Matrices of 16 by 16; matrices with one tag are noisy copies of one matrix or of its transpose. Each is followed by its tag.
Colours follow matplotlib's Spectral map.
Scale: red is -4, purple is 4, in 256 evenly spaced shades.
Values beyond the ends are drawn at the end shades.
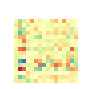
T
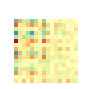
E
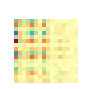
E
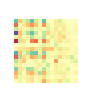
E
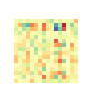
T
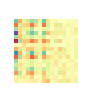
E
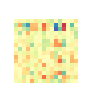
T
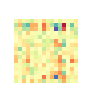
T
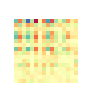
E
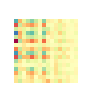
E
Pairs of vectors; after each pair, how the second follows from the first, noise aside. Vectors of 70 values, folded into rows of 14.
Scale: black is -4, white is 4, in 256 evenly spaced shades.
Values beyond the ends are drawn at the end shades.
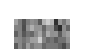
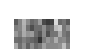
negated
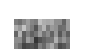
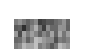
negated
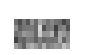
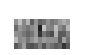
negated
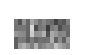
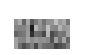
negated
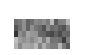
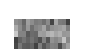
negated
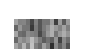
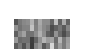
negated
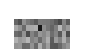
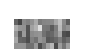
sign-scrambled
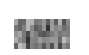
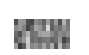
negated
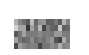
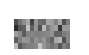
negated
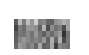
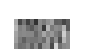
negated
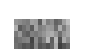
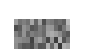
sign-scrambled
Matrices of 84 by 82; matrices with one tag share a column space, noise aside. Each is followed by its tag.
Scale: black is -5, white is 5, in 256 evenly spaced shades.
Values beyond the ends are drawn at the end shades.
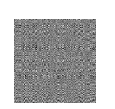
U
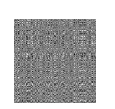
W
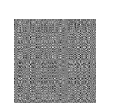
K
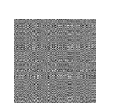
U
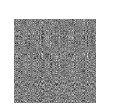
W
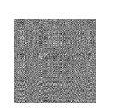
W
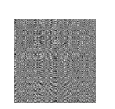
W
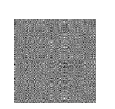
K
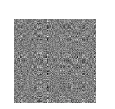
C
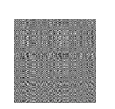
W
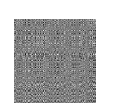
W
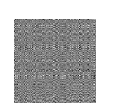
U
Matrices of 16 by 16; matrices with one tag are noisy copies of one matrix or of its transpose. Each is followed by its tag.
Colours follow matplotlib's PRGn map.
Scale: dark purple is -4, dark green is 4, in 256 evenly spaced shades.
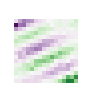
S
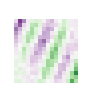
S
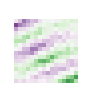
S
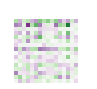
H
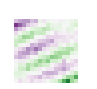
S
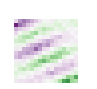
S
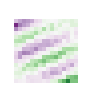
S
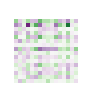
H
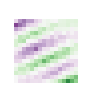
S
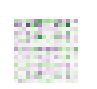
H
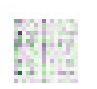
H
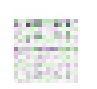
H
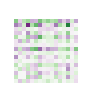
H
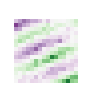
S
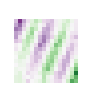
S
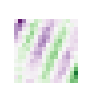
S
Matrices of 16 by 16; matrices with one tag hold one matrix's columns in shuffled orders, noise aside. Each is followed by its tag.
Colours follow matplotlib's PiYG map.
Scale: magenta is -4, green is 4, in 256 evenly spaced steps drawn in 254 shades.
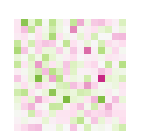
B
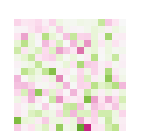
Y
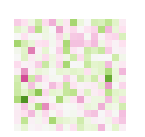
B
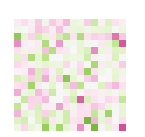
Y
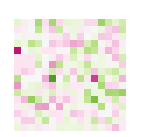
B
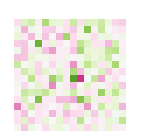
B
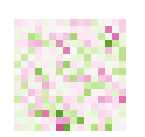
Y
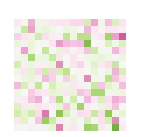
Y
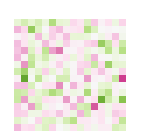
B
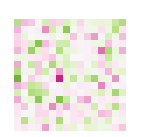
B
